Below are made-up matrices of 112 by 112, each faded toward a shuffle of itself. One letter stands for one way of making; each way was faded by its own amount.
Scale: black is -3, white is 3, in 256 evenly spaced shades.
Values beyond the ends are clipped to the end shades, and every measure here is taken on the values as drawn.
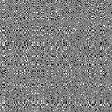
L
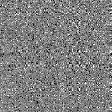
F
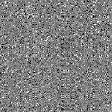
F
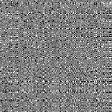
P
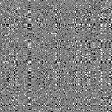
L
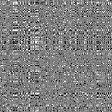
L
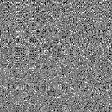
F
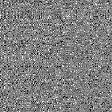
F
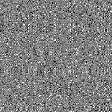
F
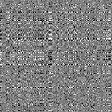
P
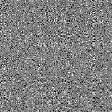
F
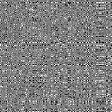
P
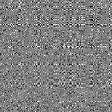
P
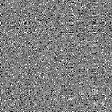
F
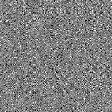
F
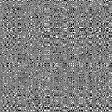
L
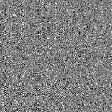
F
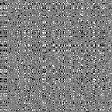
L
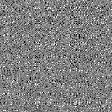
F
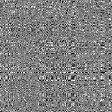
P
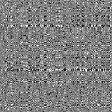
P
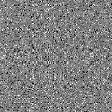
F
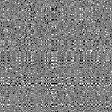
P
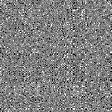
F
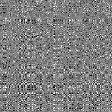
L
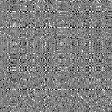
P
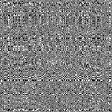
P
